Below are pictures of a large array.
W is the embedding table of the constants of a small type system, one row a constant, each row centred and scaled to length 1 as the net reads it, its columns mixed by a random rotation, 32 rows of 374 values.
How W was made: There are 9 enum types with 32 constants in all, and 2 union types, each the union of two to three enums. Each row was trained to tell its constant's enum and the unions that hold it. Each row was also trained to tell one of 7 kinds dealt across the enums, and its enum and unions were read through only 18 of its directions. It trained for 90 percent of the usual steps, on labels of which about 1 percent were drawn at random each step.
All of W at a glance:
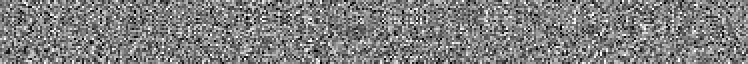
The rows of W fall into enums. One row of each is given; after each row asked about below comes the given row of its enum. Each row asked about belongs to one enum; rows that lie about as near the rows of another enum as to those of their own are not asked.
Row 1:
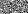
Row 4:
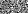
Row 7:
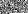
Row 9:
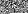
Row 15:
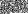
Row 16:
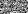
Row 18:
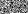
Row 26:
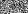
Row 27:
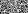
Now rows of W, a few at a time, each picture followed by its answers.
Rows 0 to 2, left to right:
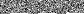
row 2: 18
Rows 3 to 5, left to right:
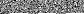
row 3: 7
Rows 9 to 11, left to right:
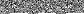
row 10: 1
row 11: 9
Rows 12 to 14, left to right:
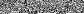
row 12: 16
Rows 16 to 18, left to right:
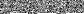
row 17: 27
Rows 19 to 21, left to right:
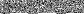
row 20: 9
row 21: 7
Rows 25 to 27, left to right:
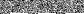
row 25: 26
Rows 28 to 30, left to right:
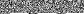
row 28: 9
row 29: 7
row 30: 18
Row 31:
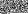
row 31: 18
